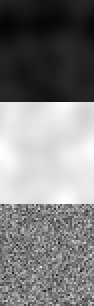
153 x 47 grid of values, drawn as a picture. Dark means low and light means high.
It is made of 3 by 1 panels. Panel 1,1: very low, smooth, faint in contrast. Panel 2,1: very high, smooth, faint in contrast. Panel 3,1: middling, fine-grained, strong in contrast.
